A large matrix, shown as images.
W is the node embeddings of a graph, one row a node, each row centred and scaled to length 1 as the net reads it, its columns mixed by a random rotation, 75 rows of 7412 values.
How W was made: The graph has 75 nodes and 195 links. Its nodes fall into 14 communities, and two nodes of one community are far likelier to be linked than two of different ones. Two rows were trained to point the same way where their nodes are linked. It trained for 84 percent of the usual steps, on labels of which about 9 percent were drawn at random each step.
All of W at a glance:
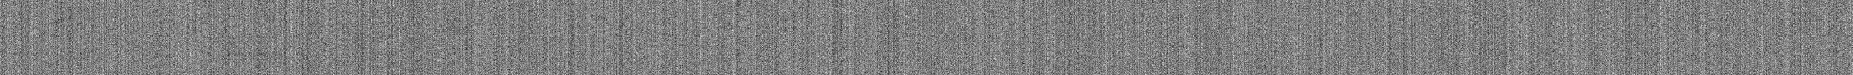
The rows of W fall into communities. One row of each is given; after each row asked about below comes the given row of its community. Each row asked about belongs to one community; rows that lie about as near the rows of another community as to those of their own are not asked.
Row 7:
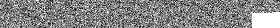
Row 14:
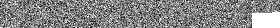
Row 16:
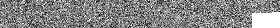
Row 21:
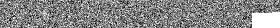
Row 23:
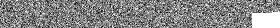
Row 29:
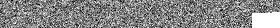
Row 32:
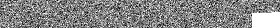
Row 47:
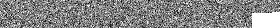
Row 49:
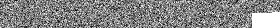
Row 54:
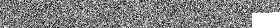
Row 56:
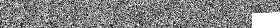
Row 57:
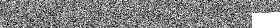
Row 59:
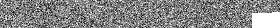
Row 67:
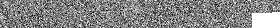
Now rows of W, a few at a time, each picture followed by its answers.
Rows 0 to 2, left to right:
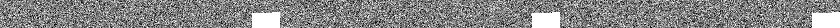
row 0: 21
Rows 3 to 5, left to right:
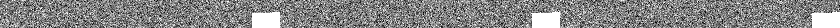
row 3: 14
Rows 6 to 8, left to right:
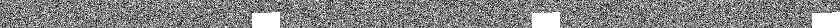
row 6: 21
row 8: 59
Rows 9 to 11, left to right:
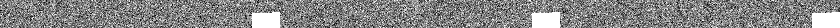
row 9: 7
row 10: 54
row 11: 23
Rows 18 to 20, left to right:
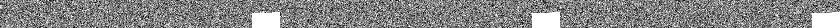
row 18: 7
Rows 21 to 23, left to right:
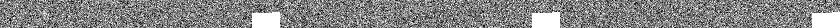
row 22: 67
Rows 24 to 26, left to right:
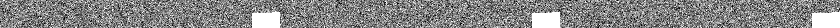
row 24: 23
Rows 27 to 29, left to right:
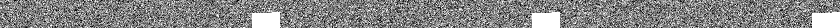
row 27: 49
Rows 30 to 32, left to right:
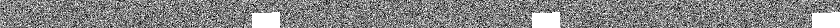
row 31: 7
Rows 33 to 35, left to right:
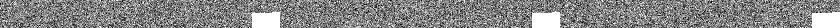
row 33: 56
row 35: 67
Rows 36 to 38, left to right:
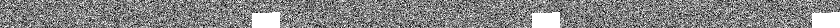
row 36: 67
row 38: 57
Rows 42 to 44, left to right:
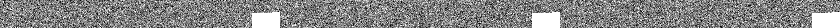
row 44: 29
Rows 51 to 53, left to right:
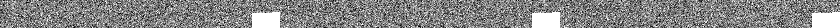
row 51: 7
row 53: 16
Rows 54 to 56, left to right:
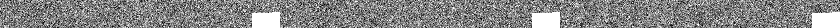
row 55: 59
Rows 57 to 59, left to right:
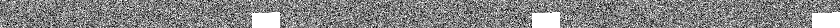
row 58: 29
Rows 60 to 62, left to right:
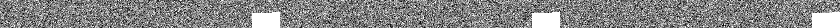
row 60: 23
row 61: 21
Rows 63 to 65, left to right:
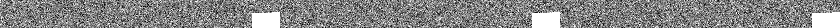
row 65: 23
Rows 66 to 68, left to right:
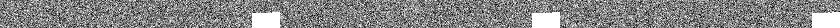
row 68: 29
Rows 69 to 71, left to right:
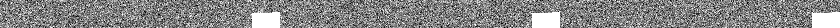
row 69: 54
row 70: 21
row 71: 57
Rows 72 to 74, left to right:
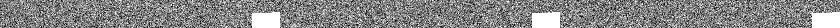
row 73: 29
